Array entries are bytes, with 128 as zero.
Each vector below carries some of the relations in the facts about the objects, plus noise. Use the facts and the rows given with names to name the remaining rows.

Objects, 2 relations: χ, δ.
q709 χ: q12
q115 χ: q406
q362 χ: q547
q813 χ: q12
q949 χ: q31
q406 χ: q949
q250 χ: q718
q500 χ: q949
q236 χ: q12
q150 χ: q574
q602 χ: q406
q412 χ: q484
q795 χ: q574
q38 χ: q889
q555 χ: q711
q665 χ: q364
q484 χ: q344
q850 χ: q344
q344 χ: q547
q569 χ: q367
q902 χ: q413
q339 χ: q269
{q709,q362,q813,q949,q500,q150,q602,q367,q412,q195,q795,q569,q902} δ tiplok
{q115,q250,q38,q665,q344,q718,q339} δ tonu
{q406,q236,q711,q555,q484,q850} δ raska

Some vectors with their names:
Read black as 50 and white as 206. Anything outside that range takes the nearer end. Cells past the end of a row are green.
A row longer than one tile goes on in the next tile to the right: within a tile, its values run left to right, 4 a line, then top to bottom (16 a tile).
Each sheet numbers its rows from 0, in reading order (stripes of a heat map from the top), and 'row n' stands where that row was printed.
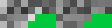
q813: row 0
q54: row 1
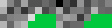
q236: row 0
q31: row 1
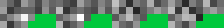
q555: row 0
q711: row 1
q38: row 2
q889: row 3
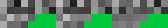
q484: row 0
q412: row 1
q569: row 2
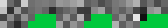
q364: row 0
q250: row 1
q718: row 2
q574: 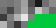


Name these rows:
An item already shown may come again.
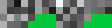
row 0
q344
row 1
q665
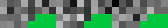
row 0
q367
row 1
q547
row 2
q406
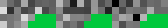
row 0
q12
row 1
q850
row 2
q500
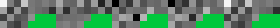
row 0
q665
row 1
q569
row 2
q500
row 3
q949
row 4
q665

